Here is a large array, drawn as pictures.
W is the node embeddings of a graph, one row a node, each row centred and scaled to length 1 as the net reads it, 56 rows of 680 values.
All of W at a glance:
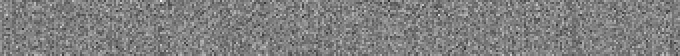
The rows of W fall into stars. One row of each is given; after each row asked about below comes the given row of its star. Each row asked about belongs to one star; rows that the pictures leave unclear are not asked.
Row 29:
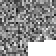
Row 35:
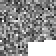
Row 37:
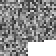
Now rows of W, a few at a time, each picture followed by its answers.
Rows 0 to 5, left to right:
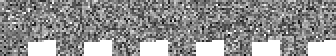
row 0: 35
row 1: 35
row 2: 37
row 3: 37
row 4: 29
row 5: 37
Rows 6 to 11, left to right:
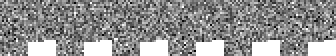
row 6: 37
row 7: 29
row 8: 29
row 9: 37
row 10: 35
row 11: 35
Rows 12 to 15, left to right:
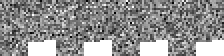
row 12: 35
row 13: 37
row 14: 37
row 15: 37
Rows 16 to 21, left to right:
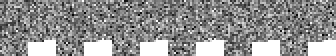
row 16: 37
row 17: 29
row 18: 29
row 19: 35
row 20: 35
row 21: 29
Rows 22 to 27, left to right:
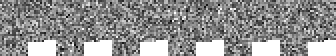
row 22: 37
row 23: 35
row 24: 35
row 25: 37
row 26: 35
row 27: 37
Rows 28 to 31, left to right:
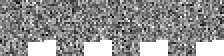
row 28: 29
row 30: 29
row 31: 35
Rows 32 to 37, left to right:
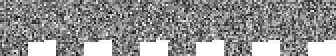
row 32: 35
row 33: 35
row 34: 29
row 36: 29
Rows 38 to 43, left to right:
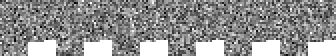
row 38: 37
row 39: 29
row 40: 35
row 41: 29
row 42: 29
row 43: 29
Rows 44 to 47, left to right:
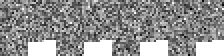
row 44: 29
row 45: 35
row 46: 35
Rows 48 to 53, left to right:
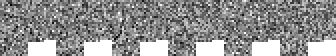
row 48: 35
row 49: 29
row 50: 37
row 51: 35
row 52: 37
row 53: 29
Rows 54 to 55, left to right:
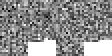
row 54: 29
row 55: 29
